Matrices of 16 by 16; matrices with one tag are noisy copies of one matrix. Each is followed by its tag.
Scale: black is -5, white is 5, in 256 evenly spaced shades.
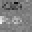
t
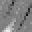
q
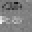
t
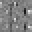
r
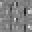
r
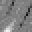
q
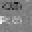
t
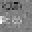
t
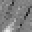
q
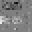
t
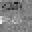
t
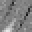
q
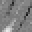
q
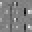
r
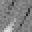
q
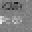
t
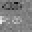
t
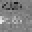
t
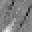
q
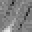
q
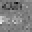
t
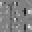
r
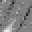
q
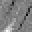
q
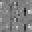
r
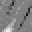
q
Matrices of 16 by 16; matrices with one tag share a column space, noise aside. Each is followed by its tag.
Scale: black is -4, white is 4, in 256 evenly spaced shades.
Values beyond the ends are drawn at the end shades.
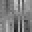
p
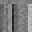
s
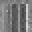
s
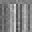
s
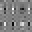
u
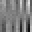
p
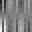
p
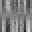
p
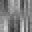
p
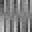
p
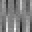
p
